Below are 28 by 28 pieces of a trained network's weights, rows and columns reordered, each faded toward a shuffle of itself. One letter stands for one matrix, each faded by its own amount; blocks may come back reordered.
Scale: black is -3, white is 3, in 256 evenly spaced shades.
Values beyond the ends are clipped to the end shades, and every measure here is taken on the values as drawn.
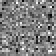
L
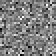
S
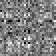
L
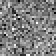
S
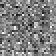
L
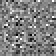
L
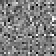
L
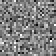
S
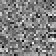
S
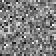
S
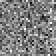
S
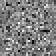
L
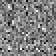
S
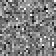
S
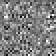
L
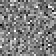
S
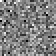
S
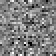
L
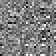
L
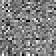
L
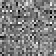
L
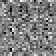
L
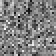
S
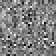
L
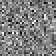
L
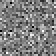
S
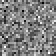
S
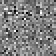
L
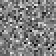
S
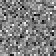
S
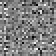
L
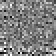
L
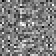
L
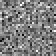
S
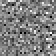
S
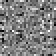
L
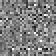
L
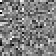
L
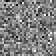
S
